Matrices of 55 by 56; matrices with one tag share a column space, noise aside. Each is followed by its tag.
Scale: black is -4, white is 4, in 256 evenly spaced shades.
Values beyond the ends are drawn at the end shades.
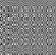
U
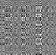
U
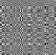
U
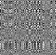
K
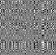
K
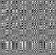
K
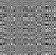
U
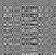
U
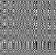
K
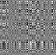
K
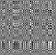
K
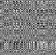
K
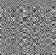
U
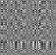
K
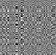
U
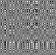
K
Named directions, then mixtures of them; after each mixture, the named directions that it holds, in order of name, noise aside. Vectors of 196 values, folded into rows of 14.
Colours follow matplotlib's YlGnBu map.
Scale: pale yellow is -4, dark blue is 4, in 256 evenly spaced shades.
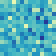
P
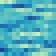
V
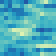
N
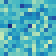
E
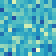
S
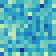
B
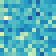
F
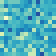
F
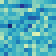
E, V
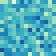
P, S, V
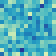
B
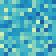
E, F, S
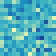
F, N, P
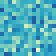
S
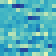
B, V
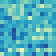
B, F, N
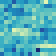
N, S
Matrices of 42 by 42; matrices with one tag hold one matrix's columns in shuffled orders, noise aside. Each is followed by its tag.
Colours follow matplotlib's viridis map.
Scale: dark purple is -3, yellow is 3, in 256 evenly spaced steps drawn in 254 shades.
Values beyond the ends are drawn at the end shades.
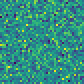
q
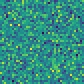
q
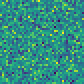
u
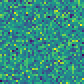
q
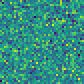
q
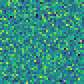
q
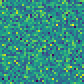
q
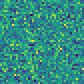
q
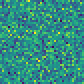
u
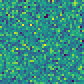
q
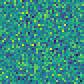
q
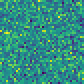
u
